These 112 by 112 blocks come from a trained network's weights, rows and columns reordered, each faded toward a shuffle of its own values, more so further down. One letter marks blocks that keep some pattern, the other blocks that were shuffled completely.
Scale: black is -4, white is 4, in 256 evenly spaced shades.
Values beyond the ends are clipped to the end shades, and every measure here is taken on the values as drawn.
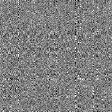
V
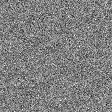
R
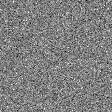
R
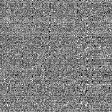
V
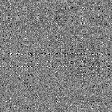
V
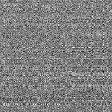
V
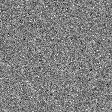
R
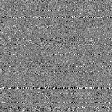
V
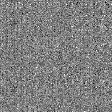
V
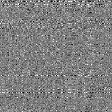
V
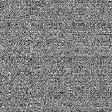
V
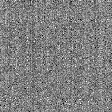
V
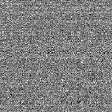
V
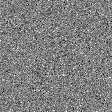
R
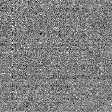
V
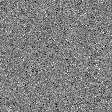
R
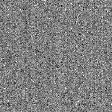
V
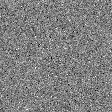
R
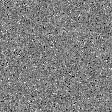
R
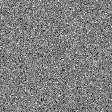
R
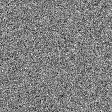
R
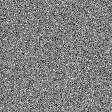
R
